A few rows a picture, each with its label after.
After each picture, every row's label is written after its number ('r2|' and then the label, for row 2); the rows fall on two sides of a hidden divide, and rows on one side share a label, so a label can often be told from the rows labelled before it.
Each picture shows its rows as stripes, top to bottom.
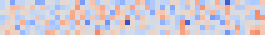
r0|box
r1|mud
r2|mud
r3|mud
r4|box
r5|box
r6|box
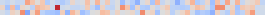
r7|mud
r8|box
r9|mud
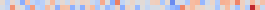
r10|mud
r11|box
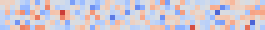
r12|box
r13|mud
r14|box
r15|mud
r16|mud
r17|mud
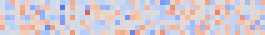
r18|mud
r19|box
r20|mud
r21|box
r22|box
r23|mud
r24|mud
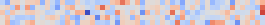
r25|mud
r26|mud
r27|mud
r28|box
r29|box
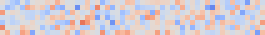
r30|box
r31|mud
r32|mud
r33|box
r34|mud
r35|box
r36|mud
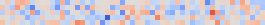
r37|mud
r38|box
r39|mud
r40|box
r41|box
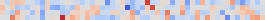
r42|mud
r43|box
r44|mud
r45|box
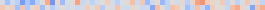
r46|box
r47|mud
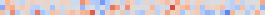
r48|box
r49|box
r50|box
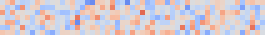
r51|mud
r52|mud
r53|mud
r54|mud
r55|box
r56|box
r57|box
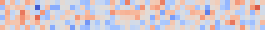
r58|box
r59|box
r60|mud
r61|mud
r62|mud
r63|box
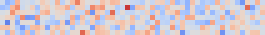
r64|mud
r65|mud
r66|mud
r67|box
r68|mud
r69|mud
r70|mud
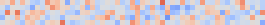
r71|box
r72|box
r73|mud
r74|mud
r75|box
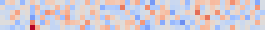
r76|mud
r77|box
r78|box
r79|box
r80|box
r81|mud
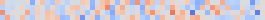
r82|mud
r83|mud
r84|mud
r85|box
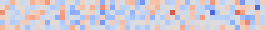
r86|mud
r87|mud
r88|box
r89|mud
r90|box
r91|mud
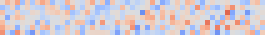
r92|box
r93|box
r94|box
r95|box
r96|mud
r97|box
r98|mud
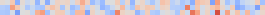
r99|box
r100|box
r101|mud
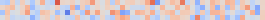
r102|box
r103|mud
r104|mud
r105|box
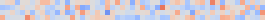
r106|mud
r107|box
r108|mud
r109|mud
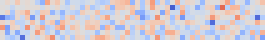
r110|box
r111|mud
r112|mud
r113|mud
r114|box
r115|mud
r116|mud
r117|mud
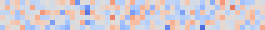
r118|box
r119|mud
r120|box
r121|mud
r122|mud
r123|mud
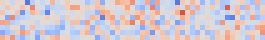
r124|box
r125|mud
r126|mud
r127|box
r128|box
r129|mud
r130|mud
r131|box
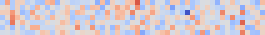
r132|mud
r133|mud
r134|box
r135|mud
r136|box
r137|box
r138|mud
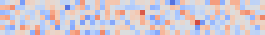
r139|mud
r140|mud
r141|box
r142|mud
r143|box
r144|mud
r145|mud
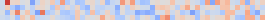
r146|box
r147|box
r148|mud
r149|mud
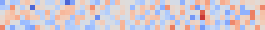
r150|mud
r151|mud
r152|box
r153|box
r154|mud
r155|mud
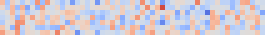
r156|box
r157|box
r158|box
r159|box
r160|mud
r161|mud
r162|box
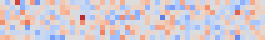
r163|box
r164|box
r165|box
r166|mud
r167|mud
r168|mud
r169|box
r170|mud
